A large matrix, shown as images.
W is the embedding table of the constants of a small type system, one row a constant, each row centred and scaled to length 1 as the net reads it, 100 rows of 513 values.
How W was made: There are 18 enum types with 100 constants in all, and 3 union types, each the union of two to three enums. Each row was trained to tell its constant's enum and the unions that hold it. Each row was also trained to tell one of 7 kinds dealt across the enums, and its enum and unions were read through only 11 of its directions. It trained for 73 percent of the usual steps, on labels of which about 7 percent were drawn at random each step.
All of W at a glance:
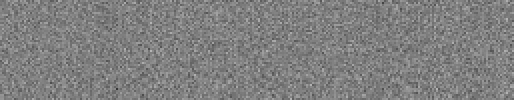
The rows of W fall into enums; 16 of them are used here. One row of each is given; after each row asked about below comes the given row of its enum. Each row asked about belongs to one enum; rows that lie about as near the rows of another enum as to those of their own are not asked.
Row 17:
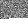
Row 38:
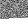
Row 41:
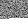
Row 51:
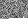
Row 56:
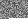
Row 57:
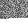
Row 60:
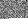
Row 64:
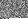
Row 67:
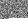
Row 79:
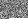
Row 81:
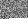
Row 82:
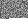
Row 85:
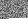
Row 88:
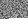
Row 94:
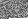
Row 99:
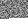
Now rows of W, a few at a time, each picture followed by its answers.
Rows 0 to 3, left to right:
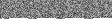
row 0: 82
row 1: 67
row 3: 57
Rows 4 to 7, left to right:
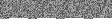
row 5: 56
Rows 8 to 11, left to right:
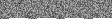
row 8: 88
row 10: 67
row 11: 56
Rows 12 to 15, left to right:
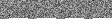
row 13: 81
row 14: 99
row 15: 85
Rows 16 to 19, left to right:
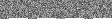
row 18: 60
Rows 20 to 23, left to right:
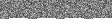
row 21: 88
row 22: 51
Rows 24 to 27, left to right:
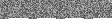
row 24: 85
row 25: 99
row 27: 17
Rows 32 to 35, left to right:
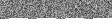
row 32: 85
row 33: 85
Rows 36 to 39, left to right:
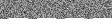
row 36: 81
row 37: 88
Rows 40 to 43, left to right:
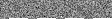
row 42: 56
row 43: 60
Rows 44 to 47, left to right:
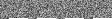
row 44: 79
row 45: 82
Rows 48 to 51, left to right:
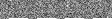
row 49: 82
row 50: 51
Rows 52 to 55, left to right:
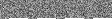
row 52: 56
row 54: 17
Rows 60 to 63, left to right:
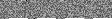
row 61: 88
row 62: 57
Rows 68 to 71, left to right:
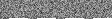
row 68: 57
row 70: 57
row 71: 88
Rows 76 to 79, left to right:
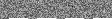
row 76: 79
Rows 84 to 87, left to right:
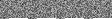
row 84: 60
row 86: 60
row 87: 60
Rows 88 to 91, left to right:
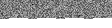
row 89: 56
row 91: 57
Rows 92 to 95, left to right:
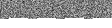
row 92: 82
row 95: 85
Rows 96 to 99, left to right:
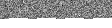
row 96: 67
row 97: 94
